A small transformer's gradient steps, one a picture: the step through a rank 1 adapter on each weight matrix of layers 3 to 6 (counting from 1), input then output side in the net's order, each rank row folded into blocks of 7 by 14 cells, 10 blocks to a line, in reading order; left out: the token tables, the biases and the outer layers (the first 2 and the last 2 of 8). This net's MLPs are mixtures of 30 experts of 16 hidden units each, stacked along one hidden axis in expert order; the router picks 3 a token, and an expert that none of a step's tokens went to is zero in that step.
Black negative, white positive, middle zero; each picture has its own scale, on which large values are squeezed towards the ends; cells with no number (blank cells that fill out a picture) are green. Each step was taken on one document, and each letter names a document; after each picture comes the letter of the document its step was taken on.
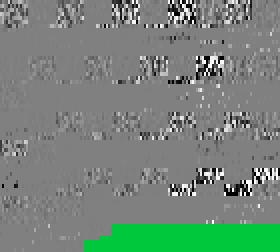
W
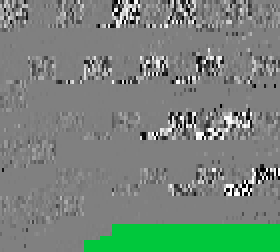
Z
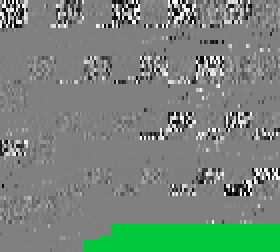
W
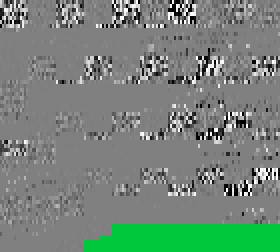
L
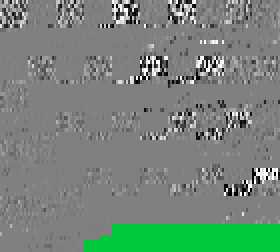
L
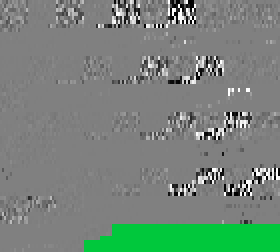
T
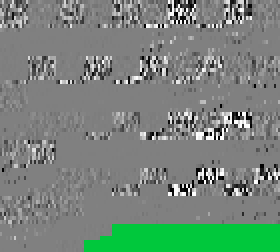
Z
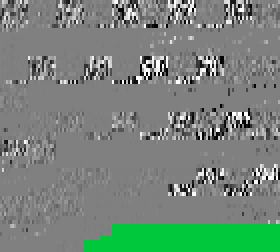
Z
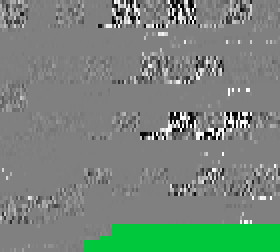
T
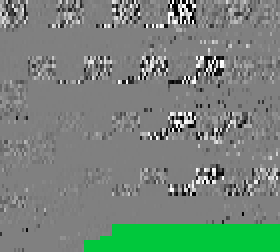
L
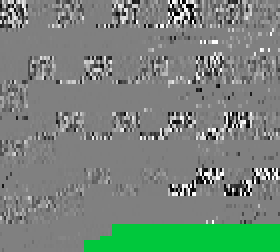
W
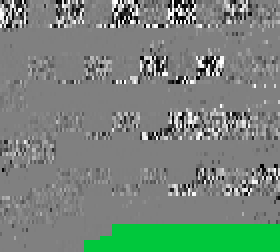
Z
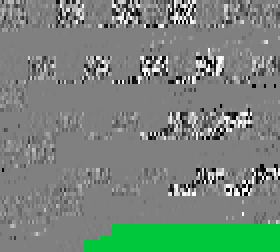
Z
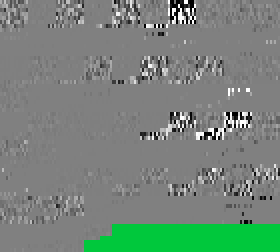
T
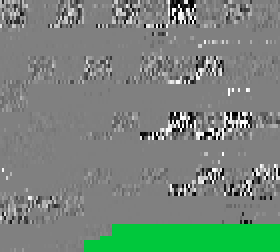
T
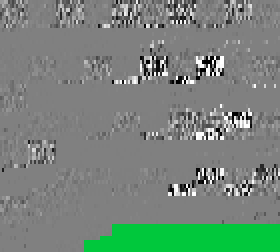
Z
